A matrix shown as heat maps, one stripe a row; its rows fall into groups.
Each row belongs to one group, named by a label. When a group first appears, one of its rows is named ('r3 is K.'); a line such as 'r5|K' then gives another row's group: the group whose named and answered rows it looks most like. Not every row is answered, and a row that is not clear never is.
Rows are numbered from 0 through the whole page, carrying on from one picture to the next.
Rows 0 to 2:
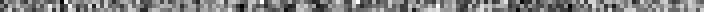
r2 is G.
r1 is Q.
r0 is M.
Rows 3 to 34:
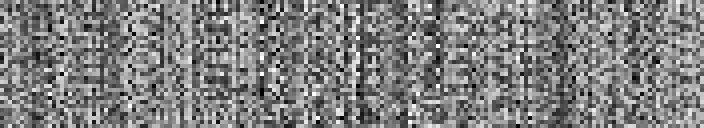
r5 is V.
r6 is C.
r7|G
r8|M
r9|C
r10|C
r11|M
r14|M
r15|C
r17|G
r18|M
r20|Q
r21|M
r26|V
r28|G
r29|C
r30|M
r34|G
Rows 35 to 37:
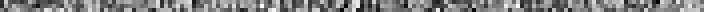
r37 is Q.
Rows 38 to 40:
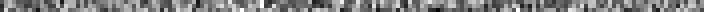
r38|G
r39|G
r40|M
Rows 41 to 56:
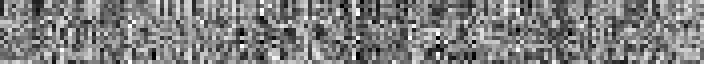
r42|M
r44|M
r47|C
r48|G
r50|G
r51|Q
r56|C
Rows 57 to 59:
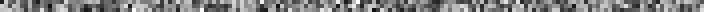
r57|M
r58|C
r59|C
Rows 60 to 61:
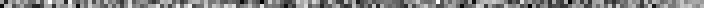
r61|G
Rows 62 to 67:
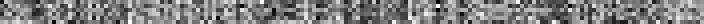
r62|G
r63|Q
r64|V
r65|G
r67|C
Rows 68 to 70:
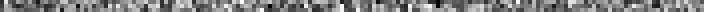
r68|M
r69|G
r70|G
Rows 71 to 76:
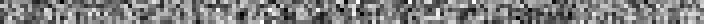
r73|M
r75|G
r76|G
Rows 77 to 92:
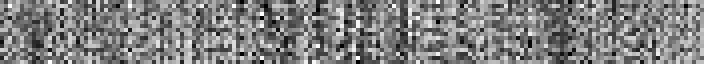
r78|C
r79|Q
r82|G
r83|G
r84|C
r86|G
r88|V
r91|M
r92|V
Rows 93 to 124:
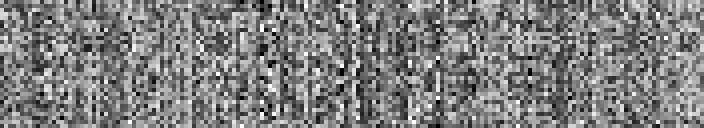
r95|Q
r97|C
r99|M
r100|Q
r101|V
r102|C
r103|V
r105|C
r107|M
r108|G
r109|V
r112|Q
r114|M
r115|Q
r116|V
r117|Q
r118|G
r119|V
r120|V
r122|V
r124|M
